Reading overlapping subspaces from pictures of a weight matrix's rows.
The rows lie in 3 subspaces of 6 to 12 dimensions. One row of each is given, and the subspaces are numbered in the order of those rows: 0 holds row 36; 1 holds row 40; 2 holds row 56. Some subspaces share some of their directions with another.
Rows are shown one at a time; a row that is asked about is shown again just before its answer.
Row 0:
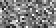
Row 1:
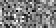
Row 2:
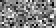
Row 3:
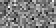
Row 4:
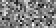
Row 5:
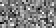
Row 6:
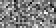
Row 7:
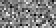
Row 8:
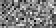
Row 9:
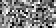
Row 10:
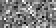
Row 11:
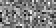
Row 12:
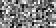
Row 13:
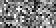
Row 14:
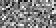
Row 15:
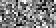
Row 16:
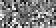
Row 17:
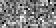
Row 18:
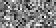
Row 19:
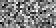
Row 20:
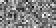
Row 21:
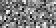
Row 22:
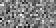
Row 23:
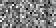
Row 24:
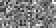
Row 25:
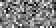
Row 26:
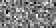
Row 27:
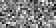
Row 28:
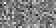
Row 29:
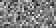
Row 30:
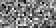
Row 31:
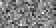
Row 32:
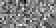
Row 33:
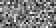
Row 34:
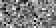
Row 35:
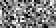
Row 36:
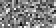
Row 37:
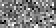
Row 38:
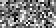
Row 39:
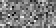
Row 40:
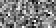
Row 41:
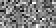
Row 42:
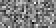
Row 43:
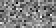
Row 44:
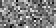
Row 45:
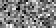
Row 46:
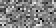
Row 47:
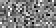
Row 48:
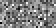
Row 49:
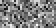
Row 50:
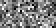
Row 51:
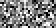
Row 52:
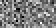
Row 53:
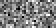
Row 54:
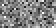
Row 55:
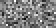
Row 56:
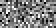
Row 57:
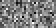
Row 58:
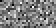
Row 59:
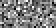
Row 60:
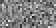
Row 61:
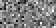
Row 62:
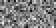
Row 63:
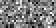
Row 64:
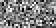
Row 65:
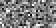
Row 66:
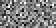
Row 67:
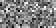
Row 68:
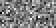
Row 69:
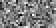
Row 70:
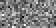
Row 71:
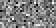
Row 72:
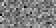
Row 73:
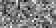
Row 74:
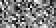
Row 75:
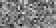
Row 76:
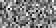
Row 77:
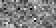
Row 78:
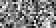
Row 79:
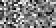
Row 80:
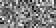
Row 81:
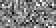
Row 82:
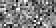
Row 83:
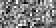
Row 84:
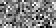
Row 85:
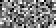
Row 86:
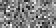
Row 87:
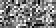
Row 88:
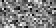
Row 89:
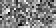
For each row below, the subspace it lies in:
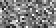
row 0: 0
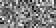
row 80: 2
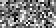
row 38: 2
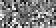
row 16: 0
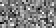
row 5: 2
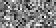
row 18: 1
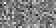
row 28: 2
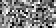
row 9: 0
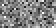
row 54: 2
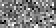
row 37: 2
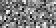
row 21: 2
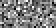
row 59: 2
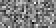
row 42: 1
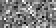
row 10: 2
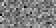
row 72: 2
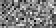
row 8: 2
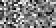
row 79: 1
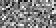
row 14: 2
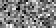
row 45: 1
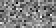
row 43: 1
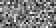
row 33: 2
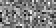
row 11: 2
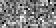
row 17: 2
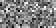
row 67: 1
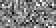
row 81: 2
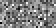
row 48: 2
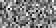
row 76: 1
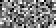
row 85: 2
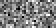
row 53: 1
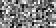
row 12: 0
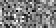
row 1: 0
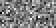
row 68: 2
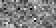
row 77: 1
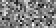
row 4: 1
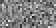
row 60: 2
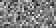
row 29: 2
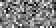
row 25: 1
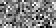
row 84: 0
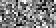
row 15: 2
